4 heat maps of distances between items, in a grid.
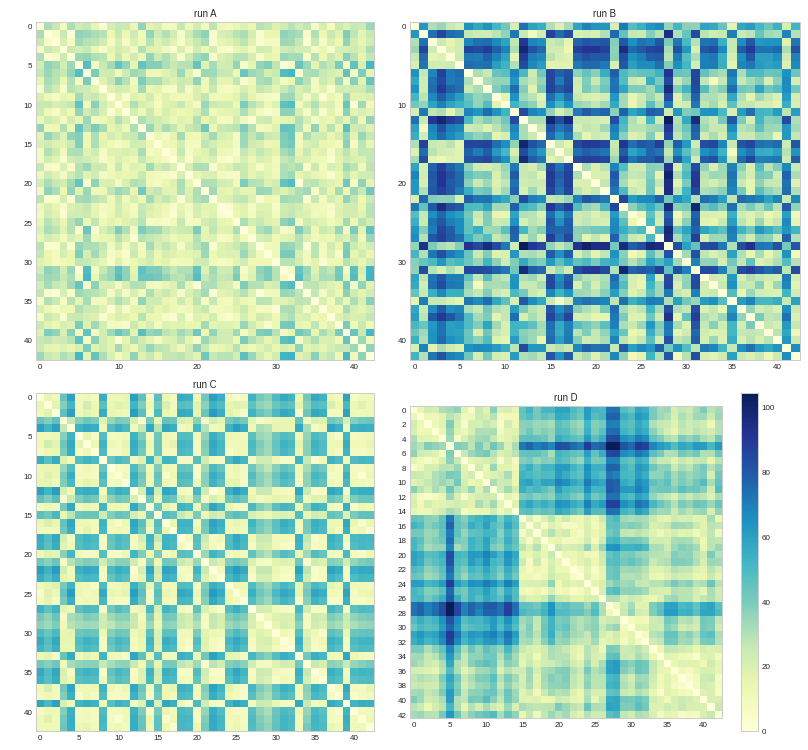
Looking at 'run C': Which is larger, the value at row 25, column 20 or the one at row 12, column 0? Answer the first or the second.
the second
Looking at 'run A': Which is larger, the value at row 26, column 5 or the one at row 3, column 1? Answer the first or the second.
the second
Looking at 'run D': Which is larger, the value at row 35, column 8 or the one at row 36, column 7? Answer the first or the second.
the first
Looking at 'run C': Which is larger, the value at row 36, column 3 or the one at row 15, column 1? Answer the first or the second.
the second
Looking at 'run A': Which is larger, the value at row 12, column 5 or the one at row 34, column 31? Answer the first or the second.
the second
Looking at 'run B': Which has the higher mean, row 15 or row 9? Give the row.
15
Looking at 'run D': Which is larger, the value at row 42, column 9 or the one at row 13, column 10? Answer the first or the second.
the first
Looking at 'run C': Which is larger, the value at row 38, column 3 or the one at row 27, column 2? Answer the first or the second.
the second
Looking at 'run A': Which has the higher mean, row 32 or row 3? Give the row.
32
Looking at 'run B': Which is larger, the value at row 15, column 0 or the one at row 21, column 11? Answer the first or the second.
the second
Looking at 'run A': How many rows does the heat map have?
43
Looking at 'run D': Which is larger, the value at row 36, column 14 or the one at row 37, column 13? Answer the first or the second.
the second
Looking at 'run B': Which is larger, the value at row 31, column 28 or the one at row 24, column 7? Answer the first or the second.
the first
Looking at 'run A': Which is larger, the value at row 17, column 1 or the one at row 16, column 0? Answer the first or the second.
the first
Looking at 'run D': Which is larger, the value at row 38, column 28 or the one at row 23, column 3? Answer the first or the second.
the first
